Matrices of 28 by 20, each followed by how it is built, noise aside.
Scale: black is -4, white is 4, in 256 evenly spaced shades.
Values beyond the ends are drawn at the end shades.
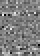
uneven rows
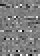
uneven rows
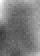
smooth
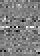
uneven rows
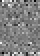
uneven rows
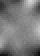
smooth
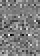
uneven rows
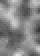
smooth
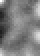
smooth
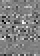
uneven rows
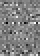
uneven rows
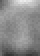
smooth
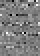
uneven rows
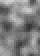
smooth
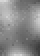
smooth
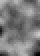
smooth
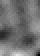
smooth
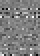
uneven rows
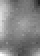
smooth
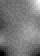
smooth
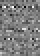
uneven rows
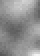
smooth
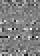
uneven rows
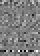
uneven rows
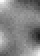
smooth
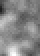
smooth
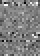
uneven rows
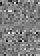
uneven rows
